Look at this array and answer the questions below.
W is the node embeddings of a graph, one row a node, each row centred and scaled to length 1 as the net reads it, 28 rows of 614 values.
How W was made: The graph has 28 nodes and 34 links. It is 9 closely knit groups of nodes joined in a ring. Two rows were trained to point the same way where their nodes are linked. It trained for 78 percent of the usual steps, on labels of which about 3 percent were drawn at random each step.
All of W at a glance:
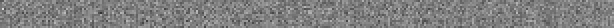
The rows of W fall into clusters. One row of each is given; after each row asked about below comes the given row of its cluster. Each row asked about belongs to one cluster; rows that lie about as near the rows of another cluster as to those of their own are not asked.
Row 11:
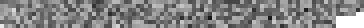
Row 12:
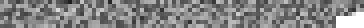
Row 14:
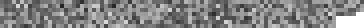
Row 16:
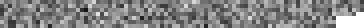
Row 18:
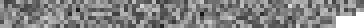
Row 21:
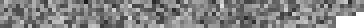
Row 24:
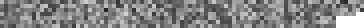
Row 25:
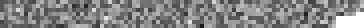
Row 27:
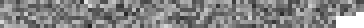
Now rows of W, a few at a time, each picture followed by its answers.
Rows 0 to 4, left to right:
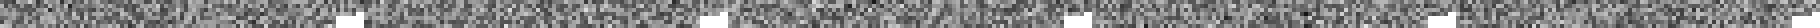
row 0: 18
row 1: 25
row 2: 27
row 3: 14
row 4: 14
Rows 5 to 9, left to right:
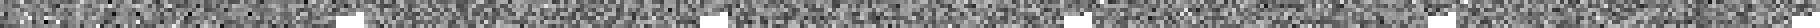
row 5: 24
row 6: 11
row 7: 16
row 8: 21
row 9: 21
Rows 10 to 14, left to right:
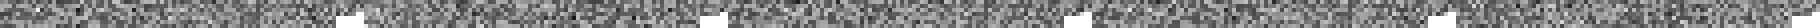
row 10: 12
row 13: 12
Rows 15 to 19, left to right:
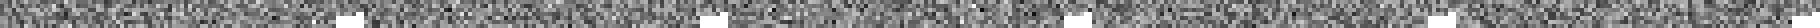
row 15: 16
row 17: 24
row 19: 27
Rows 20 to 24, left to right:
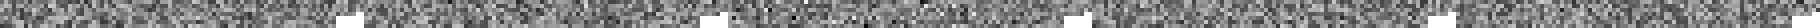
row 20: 12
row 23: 25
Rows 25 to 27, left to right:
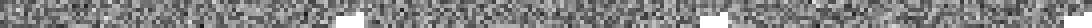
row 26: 11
